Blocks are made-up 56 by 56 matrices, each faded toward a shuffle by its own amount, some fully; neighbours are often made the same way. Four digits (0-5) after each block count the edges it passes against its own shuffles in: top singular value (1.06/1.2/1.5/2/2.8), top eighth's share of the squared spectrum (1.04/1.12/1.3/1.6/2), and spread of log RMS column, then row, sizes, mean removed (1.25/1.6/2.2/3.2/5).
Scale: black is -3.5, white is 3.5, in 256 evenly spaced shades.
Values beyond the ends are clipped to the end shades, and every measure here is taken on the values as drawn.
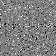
2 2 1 1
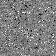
1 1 0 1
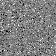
0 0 0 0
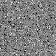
2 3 0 1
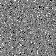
0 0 1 0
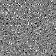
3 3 0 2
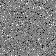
0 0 0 0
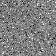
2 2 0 1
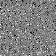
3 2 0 0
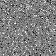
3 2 0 0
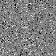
3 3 1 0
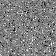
2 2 0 0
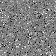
2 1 0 0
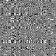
4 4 2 2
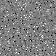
1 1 0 0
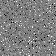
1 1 0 0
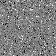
0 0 0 0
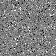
0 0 0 0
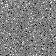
1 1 0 0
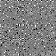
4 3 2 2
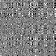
4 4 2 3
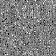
3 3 1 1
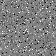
0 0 0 0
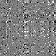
4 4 2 2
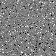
0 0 0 0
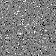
3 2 1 0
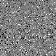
3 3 1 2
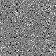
3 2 1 1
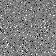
2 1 0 0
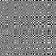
5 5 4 4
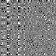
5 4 3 3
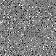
3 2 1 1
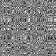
4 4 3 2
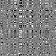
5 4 3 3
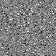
3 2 0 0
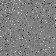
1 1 0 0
